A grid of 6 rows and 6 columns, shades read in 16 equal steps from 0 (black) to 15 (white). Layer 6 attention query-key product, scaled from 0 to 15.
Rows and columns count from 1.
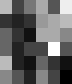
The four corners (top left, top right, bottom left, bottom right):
11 14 8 0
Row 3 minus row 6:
-2 -2 -1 2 6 8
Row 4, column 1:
6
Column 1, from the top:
11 3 6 6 11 8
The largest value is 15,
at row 4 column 5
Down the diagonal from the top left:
11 2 1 4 3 0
